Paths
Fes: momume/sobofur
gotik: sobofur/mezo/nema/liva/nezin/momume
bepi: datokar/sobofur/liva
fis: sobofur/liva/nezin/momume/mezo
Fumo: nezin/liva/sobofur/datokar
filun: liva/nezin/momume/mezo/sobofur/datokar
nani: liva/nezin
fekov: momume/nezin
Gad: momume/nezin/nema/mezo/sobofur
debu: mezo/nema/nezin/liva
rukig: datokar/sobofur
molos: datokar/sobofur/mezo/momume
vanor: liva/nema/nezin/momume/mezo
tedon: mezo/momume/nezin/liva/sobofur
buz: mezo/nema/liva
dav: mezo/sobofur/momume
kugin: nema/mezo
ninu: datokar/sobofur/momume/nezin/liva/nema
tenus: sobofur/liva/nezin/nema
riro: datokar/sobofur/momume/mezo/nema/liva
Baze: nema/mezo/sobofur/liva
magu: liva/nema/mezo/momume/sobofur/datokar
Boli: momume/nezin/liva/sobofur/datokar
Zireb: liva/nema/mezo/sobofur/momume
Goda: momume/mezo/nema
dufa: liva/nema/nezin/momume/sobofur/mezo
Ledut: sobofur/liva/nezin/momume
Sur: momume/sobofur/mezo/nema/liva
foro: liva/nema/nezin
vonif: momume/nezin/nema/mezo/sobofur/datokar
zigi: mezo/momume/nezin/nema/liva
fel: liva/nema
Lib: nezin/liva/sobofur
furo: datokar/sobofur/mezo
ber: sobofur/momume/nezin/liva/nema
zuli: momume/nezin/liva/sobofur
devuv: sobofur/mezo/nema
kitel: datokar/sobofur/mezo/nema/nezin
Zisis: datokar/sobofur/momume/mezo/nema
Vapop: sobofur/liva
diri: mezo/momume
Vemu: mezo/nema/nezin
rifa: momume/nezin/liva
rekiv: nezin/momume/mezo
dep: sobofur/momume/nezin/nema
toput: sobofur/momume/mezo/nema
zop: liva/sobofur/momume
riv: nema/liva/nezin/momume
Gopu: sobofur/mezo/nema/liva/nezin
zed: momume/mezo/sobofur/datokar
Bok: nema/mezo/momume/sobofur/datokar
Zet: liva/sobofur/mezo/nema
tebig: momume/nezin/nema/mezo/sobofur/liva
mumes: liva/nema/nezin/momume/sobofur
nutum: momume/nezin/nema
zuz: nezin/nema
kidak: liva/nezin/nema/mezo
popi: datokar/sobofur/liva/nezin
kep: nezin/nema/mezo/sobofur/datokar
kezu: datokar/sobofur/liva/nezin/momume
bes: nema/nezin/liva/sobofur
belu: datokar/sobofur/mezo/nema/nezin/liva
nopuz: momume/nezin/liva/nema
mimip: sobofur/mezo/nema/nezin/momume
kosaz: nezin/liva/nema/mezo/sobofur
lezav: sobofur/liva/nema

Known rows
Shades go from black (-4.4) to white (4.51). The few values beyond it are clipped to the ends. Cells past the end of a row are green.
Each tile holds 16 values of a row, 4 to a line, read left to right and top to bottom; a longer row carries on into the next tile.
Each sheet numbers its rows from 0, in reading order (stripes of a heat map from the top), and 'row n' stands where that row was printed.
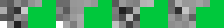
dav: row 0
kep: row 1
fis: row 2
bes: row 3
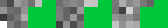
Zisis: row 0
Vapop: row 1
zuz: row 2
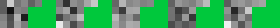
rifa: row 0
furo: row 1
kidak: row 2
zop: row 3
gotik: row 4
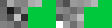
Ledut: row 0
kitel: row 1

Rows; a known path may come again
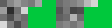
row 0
Sur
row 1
popi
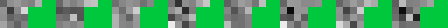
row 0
Zireb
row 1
Fumo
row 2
buz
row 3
furo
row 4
magu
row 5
dep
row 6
Gopu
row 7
zuli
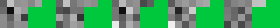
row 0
mumes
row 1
nani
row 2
nutum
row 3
gotik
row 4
Vapop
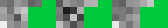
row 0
kugin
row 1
fis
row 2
belu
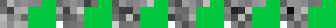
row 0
kidak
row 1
Goda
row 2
filun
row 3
Zisis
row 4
tedon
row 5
Gad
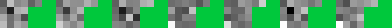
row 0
vanor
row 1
kosaz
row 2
Ledut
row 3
diri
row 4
riro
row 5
tebig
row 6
kitel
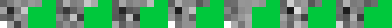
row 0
mimip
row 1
Lib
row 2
Boli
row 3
zigi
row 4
kep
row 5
riv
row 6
fekov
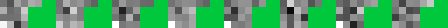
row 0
devuv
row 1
zuz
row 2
rekiv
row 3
Vemu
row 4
vonif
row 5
nopuz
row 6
dav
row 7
rukig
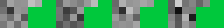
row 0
tenus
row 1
zop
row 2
bes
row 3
rifa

